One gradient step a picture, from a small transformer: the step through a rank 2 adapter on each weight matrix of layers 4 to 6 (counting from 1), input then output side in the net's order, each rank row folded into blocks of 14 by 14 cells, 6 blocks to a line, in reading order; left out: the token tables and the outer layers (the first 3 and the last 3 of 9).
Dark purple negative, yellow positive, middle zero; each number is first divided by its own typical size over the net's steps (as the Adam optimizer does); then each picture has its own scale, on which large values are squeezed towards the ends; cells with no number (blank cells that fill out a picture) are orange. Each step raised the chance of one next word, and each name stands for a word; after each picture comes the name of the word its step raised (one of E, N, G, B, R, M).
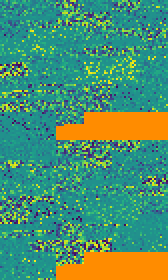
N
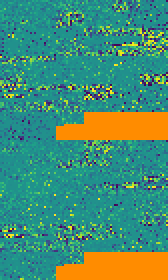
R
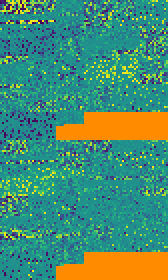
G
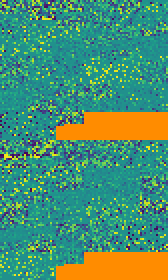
N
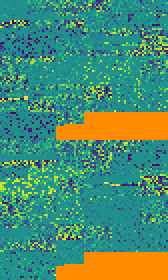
G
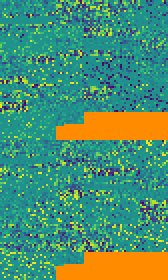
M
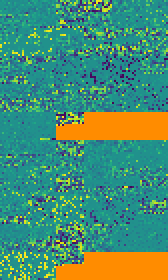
M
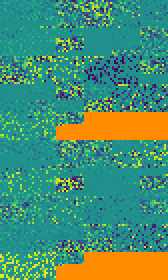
M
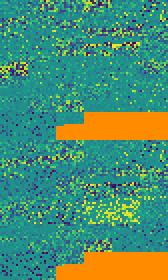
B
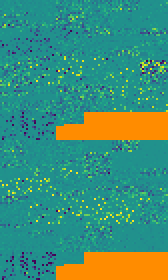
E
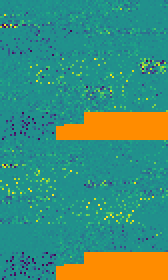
E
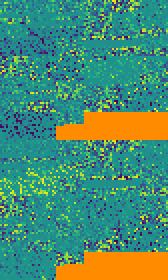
G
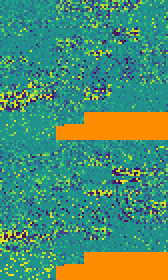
M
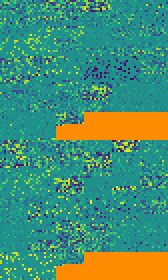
M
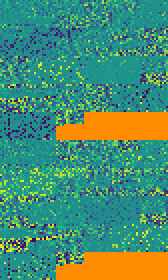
G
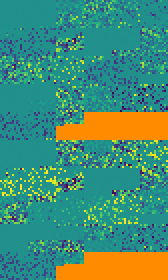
E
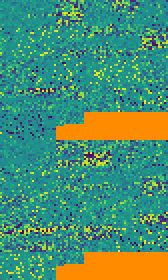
N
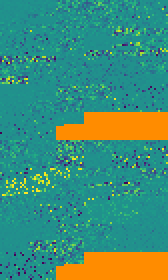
E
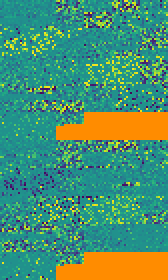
N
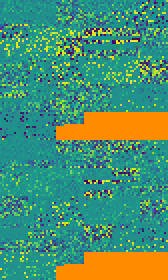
N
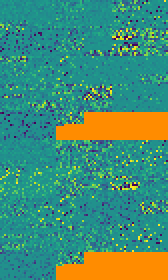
R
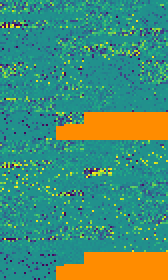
E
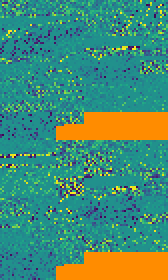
R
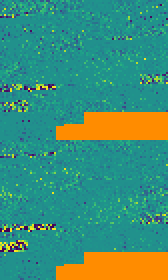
E
